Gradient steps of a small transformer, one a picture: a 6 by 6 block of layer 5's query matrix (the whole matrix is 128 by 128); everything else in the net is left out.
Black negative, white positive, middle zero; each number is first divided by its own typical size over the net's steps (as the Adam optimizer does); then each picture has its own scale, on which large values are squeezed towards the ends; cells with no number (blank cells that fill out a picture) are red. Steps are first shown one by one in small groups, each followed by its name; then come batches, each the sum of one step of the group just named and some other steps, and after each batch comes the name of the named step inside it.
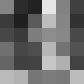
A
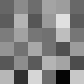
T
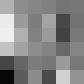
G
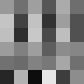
G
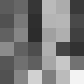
A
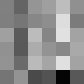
T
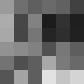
A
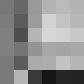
G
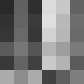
A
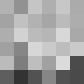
A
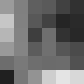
G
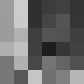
T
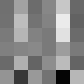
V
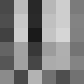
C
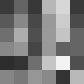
V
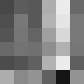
V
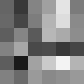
C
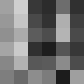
V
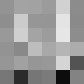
V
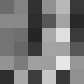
C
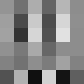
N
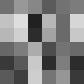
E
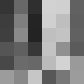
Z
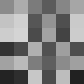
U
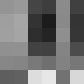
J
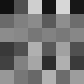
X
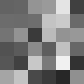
Z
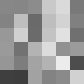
Z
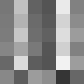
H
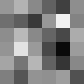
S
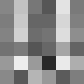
H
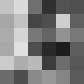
S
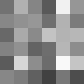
H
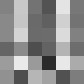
H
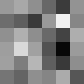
S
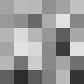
S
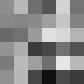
H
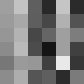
H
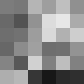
S
